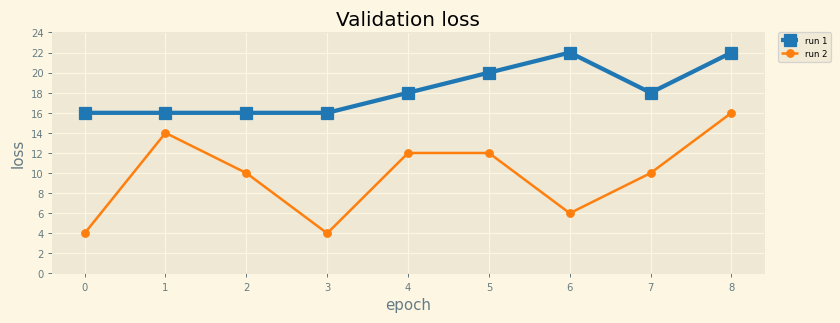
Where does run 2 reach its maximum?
8
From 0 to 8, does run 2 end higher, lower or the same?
higher
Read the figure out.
Title: Validation loss
x-axis: epoch, ticks 0 1 2 3 4 5 6 7 8
y-axis: loss, ticks 0 2 4 6 8 10 12 14 16 18 20 22 24
Legend: run 1, run 2
Values:
run 1: 16 16 16 16 18 20 22 18 22
run 2: 4 14 10 4 12 12 6 10 16
